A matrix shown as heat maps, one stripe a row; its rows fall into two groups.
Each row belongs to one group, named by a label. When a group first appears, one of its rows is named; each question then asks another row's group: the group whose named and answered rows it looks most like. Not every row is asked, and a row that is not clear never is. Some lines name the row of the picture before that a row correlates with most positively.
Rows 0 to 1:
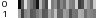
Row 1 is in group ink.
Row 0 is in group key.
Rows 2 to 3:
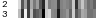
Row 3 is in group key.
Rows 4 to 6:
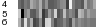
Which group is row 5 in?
ink
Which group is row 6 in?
key
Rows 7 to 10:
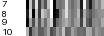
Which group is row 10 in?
ink
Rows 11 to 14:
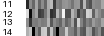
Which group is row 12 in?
ink
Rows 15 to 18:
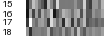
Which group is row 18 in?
ink
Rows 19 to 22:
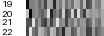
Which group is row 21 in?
key
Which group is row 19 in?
key
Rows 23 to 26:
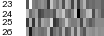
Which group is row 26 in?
ink
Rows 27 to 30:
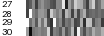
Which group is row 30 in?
ink
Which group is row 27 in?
key
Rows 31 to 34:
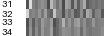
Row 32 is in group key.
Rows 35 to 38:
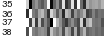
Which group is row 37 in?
key
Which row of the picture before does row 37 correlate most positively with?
32
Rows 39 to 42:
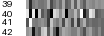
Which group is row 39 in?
ink
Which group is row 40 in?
key
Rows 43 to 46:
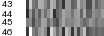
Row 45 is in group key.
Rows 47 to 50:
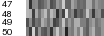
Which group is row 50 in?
key
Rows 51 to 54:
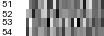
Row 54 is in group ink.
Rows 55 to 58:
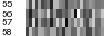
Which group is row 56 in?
ink
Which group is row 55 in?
key
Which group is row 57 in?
key
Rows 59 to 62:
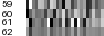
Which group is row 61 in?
ink
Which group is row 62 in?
ink
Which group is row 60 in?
key
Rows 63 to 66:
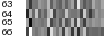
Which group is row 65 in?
ink
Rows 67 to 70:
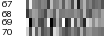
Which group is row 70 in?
key
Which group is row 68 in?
key
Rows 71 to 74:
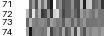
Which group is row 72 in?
key
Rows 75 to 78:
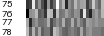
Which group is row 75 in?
key
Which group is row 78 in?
key
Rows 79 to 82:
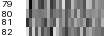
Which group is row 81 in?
key
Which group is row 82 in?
key
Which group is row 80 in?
ink
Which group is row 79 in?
ink
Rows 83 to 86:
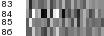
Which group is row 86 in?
key
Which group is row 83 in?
ink
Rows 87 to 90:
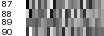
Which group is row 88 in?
ink
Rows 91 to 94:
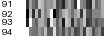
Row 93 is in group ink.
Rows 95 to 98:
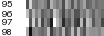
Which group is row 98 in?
ink
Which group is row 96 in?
key
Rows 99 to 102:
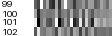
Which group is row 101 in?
ink
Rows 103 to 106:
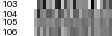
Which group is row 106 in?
key
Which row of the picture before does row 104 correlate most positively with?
101
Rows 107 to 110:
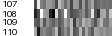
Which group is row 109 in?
key
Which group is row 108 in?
key
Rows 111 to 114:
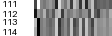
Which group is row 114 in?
ink
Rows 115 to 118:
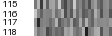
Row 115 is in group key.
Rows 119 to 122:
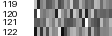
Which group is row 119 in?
ink
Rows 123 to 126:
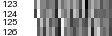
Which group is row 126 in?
key
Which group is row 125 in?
key
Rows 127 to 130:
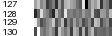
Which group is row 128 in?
key
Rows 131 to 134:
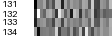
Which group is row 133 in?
key
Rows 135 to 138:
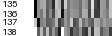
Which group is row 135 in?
key
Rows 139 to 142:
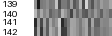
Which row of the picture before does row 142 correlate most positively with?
136
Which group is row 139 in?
ink
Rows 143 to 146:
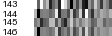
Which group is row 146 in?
ink
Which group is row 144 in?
ink
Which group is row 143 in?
key
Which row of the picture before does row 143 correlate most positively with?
140
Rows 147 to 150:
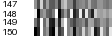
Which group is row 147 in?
key
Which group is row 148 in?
ink
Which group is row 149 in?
key
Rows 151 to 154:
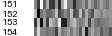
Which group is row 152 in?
ink
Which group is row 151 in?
key
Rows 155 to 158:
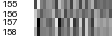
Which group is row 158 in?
ink
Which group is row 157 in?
ink
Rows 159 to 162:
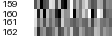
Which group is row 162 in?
ink
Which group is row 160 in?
key
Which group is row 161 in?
key
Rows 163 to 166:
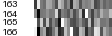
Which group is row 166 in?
ink
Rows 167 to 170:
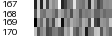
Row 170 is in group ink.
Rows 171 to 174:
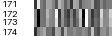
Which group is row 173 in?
ink
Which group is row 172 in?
ink
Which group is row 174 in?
key
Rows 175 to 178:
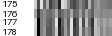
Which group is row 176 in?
ink
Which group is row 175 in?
key
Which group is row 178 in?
ink
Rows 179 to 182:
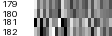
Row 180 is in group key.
